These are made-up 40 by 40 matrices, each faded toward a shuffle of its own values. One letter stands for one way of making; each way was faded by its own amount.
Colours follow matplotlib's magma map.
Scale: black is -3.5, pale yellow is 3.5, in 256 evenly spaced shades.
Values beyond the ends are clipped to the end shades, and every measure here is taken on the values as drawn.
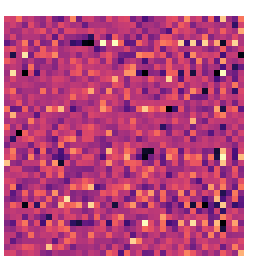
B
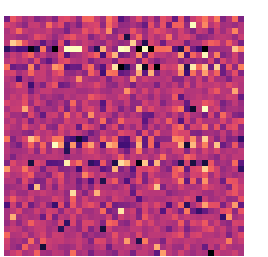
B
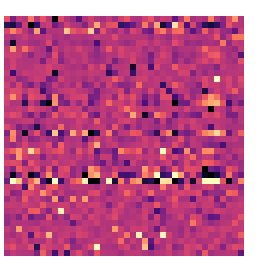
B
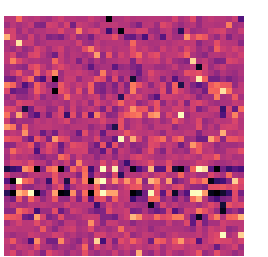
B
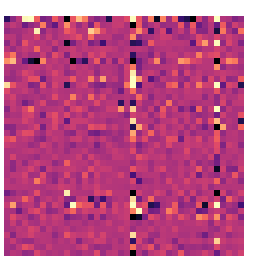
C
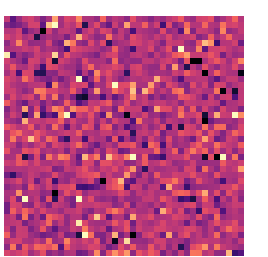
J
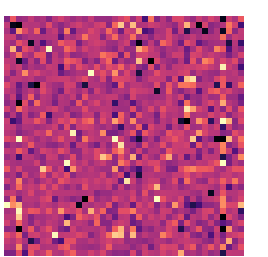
J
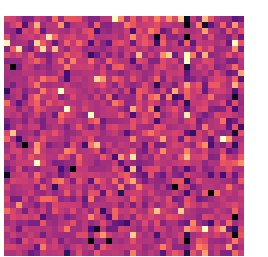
J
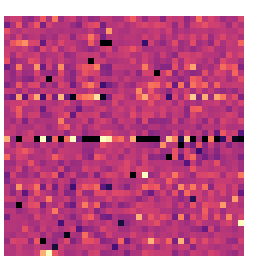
B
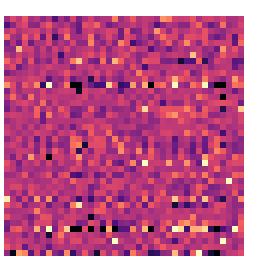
B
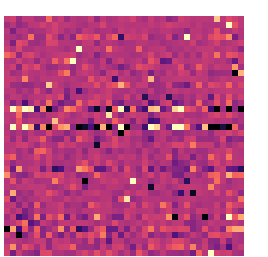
B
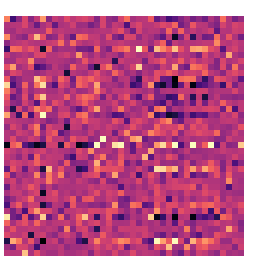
B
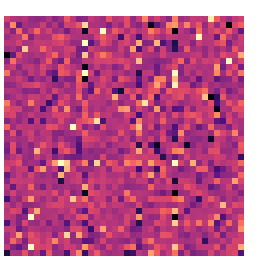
J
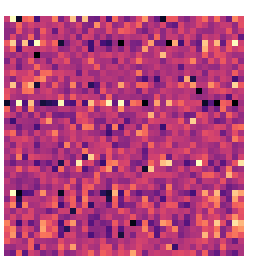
B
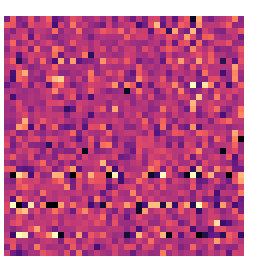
B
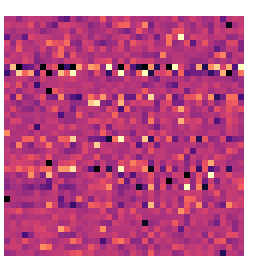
B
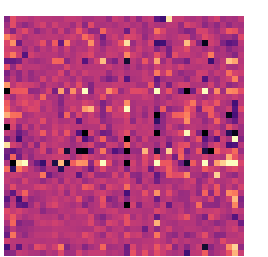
C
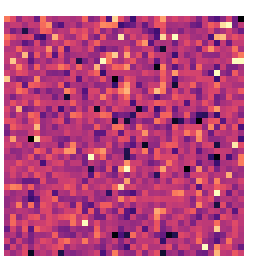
J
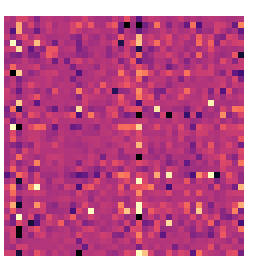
C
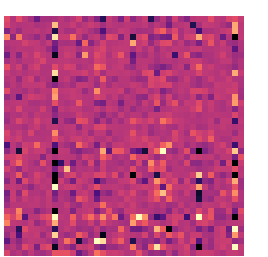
C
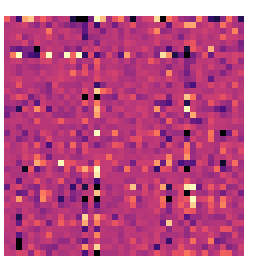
C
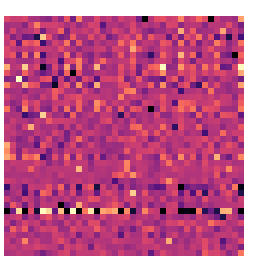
B
